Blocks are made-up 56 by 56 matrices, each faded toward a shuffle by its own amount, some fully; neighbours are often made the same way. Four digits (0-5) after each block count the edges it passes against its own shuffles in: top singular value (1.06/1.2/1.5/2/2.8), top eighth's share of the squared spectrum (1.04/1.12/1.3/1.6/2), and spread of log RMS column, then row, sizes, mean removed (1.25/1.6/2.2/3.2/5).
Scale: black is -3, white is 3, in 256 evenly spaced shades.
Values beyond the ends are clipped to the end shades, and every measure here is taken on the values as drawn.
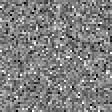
0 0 0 0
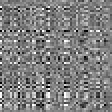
5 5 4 4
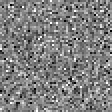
3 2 1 0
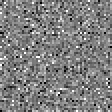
3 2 1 0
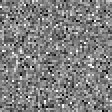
1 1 0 0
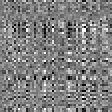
5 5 4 3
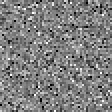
1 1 0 0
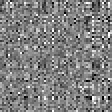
4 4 3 2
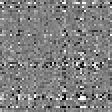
2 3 3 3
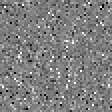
1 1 0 0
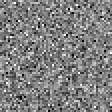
0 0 0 0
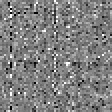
3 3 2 1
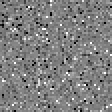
0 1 0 0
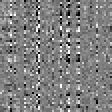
4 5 4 1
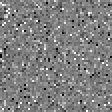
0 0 0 0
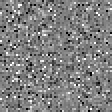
2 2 2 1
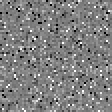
0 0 0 0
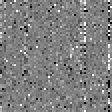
3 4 2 0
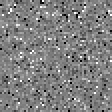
1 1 0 0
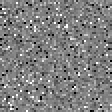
0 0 0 0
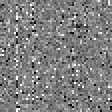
3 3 2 0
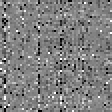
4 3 2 0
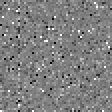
1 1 0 0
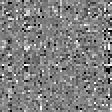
3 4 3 1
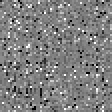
3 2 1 0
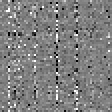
4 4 3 1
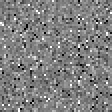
2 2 1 0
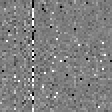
4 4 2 0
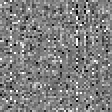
3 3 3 0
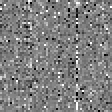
3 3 2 0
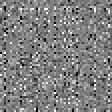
3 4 3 1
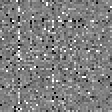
3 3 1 1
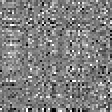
4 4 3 3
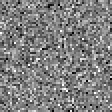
0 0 0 0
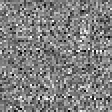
3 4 2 2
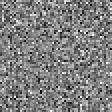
3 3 1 1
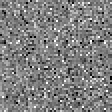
3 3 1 1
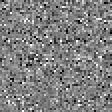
3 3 1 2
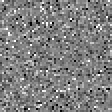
0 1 0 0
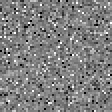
0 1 0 0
